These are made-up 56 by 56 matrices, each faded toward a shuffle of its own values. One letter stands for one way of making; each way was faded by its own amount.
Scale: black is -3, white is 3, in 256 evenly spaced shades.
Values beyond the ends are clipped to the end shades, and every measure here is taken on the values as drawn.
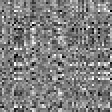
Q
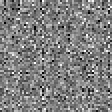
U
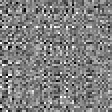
Q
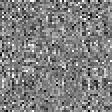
U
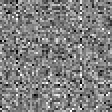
U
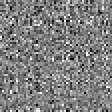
U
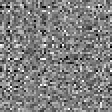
U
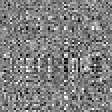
Q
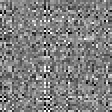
Q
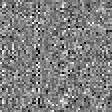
U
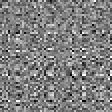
Q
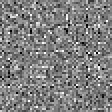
U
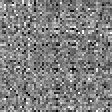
U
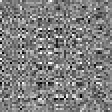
Q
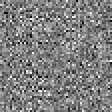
U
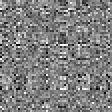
Q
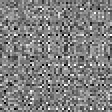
Q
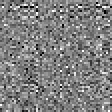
U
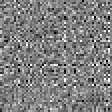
Q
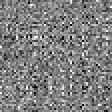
U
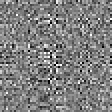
Q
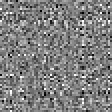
U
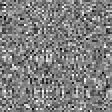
U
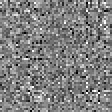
U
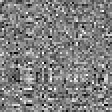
U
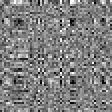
Q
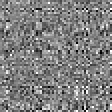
Q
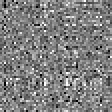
U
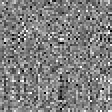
U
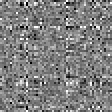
Q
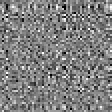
Q
